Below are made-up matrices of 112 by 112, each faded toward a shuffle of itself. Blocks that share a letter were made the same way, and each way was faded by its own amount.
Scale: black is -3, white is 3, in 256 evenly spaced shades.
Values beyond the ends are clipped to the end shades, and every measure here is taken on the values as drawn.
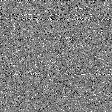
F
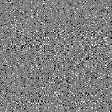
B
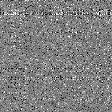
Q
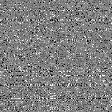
Q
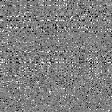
Q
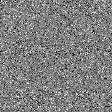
F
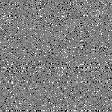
B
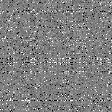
B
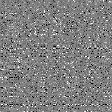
B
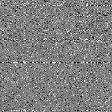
Q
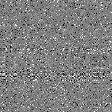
B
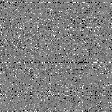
B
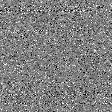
F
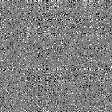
Q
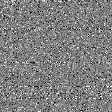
F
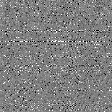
B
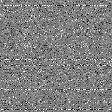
Q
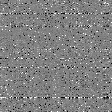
B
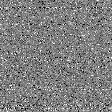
F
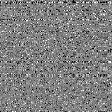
Q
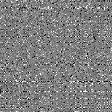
Q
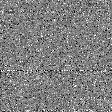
F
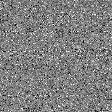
F
